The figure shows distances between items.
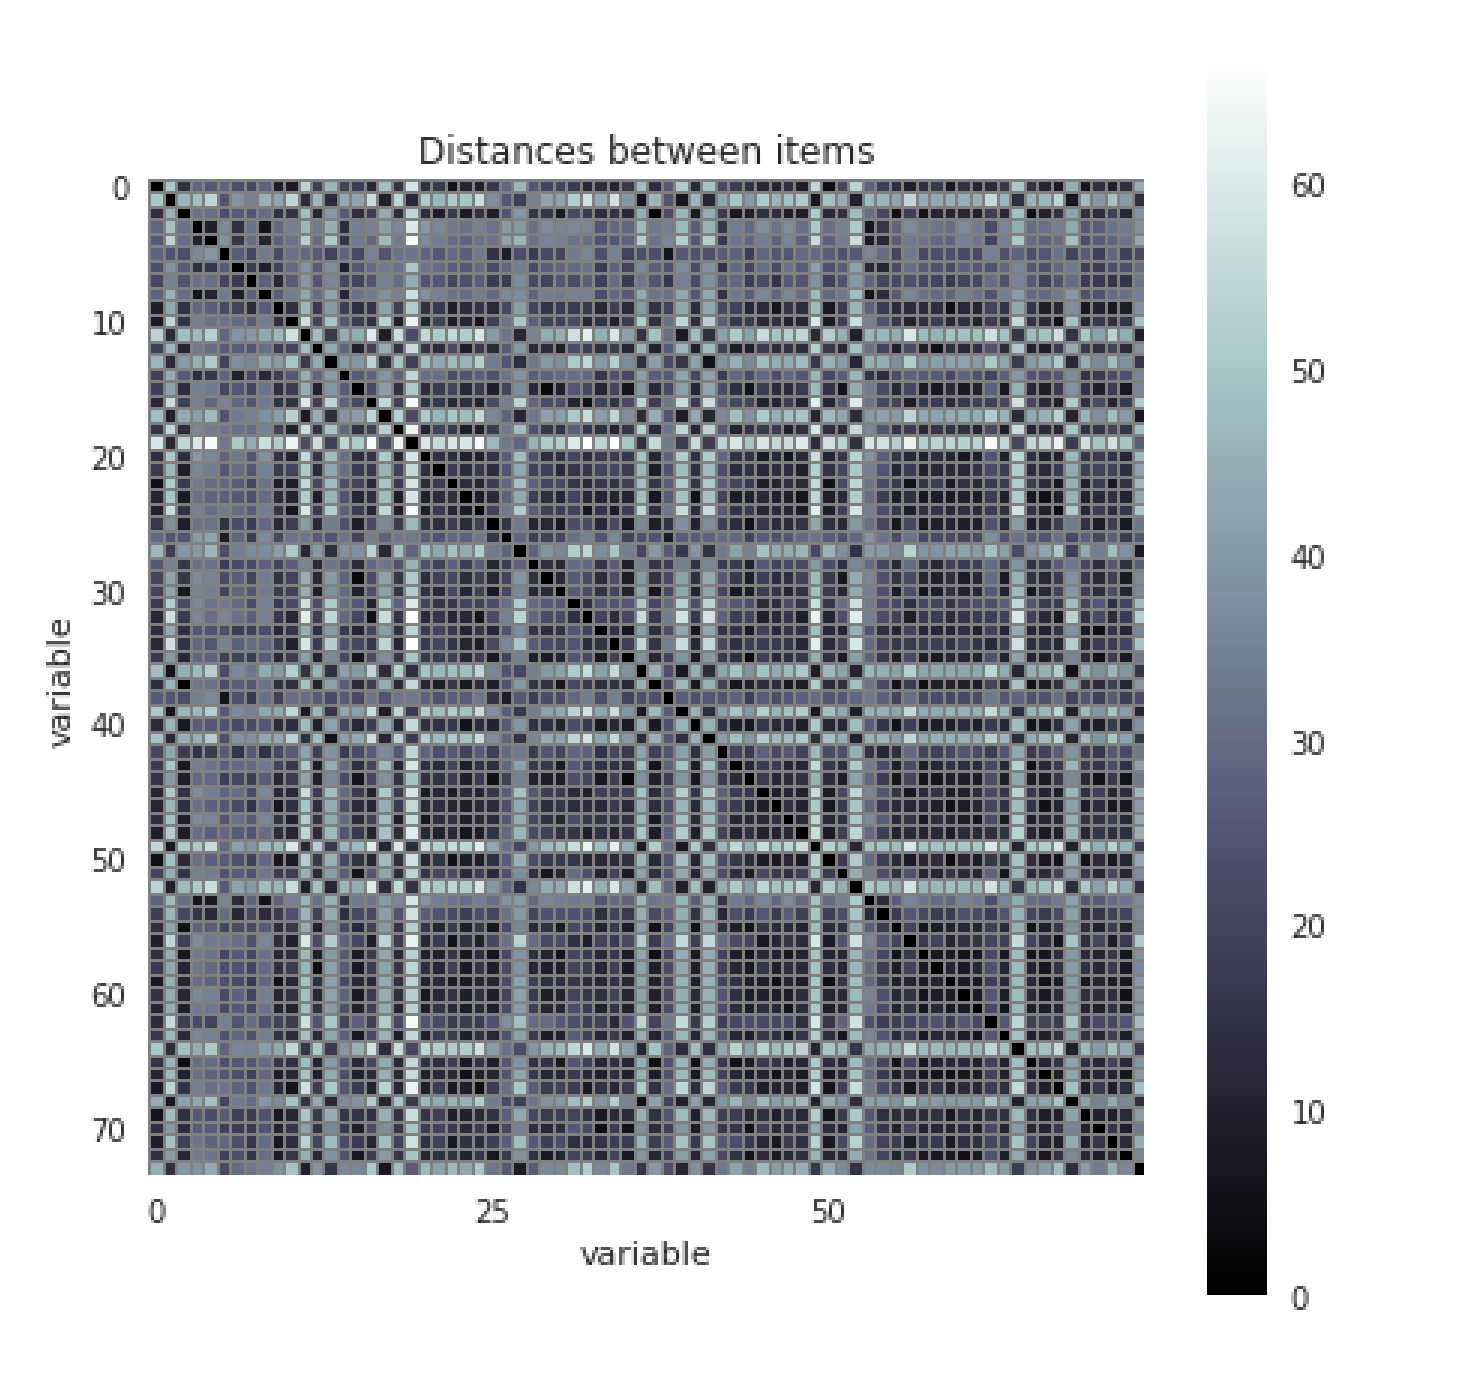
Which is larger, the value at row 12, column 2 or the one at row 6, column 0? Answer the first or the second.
the second
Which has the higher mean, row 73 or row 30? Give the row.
73
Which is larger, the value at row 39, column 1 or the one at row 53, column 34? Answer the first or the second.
the second
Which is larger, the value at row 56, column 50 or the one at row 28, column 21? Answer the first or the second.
the second
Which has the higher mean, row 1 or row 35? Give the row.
1
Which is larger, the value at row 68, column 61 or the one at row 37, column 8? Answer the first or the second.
the first
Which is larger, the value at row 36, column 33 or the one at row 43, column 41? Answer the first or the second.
the second
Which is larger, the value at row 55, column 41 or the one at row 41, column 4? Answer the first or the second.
the second
